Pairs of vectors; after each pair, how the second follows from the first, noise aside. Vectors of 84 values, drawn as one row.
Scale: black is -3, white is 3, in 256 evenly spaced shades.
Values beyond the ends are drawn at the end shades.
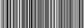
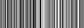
shuffled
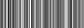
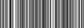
shuffled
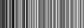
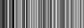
copied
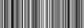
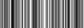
copied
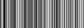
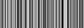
shuffled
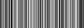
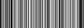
copied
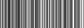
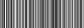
shuffled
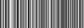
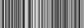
shuffled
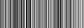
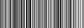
copied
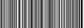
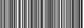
copied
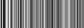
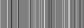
partly zeroed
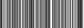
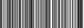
copied
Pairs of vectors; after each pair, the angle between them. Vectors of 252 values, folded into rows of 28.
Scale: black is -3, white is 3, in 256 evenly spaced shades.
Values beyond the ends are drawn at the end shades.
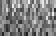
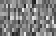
orthogonal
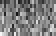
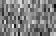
partly opposed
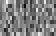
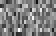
partly opposed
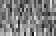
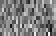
partly aligned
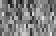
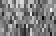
nearly opposite
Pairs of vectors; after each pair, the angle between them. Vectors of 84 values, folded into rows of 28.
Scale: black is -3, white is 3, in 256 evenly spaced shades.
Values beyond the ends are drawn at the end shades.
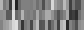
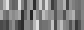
orthogonal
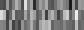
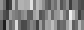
orthogonal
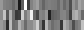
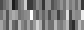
partly aligned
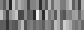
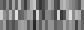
partly aligned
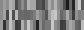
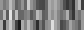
nearly parallel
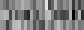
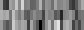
partly aligned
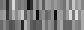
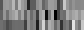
partly aligned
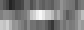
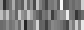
orthogonal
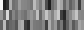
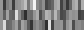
partly aligned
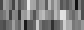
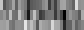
nearly opposite
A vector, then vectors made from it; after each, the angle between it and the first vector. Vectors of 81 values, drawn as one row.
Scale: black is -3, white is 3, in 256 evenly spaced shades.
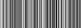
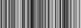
partly opposed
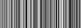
partly aligned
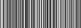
partly aligned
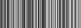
nearly opposite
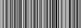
nearly parallel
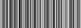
partly aligned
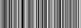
partly opposed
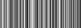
partly aligned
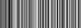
partly opposed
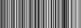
partly opposed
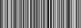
orthogonal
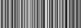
orthogonal
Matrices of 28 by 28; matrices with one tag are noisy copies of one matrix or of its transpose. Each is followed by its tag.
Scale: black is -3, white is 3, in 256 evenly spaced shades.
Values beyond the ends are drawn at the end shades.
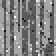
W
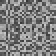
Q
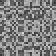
Q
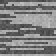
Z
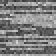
Z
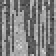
Z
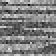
W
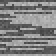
Z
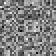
Q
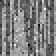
Z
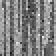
W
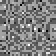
Q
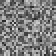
Q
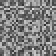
Q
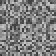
Q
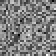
Q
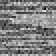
Z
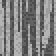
W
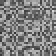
Q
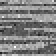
W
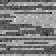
Z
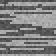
Z
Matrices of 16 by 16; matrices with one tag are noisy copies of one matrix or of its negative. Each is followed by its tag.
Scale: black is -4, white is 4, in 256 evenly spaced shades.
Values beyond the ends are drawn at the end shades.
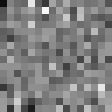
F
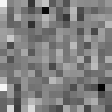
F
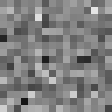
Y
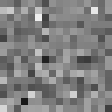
Y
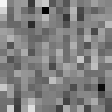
F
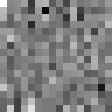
F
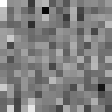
F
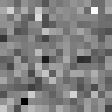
Y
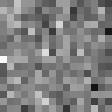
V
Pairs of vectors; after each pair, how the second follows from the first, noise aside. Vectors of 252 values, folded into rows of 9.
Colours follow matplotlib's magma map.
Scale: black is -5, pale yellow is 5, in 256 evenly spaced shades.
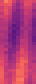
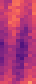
reversed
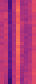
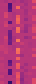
partly zeroed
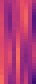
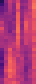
reversed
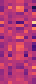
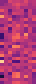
reversed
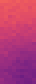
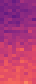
reversed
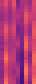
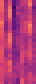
reversed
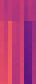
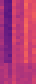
reversed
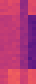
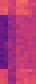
reversed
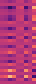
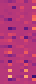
partly zeroed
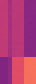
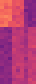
reversed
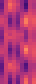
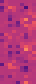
partly zeroed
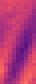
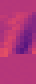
partly zeroed
